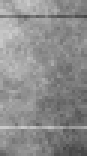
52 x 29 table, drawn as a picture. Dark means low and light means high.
Rows 6 and 43 stand out from the rest. The top left is the ninth with the highest average. There is an overall slope up to the top left. The grain runs across in streaks. The bottom right is the ninth with the lowest average.
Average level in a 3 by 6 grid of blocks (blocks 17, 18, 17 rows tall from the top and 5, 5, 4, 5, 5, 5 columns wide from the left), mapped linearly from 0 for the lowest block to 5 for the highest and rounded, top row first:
5 4 4 3 2 2
4 4 3 2 1 1
3 3 2 1 0 0
